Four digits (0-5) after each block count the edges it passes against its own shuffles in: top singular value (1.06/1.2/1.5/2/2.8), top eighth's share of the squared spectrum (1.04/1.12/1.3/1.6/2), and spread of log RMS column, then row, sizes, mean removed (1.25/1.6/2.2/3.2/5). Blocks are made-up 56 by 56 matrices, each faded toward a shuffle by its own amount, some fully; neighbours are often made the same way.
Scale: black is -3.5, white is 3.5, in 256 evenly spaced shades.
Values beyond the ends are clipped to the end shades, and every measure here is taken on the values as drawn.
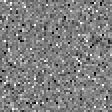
1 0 0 0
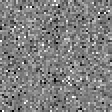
2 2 0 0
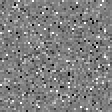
0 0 0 0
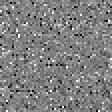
1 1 0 1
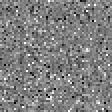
2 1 0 0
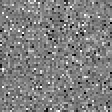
0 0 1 0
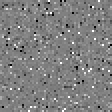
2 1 0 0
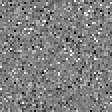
0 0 0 0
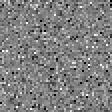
2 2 0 0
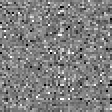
3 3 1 1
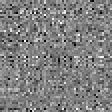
4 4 2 2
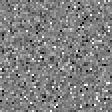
1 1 0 0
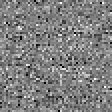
3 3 1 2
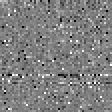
3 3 0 2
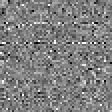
4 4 1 2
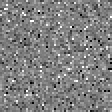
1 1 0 0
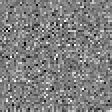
3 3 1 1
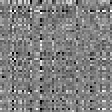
4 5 3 3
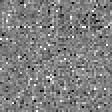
3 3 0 1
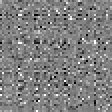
4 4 2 2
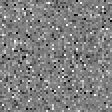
2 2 1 0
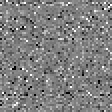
3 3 1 1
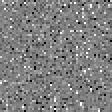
1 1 0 0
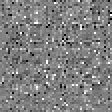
4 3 2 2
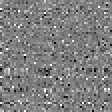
4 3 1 2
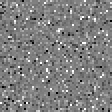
1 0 0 0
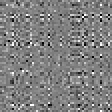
5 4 3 3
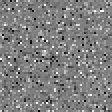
0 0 0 1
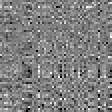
4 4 3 3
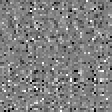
4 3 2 1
